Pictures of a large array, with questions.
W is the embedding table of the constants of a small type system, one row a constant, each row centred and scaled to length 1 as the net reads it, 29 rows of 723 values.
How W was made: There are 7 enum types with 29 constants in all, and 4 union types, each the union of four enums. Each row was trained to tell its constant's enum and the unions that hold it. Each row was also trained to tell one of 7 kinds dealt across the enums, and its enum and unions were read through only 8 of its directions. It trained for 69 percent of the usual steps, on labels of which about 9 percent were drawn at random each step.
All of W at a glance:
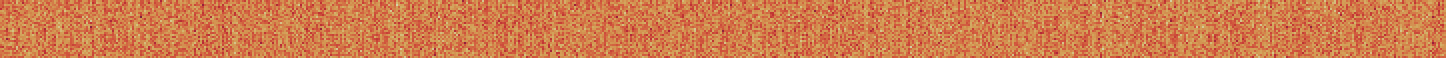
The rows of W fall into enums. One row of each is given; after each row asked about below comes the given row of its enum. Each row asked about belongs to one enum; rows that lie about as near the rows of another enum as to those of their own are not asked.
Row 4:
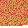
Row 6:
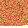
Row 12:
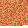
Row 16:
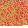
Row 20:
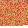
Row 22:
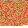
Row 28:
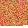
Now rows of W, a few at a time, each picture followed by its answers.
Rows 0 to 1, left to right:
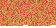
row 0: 4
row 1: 16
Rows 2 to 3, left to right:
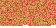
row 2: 22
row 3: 4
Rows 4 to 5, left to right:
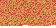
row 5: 20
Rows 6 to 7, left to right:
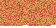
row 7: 4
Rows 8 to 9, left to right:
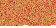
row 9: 20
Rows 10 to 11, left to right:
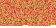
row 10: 12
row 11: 16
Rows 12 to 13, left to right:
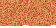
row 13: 22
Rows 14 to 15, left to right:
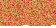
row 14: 6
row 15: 28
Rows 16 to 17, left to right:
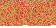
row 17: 20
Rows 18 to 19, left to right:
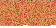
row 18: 22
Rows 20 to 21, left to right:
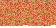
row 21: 6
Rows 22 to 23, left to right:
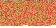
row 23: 16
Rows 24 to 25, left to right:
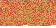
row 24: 20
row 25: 12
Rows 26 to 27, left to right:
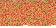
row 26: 4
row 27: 22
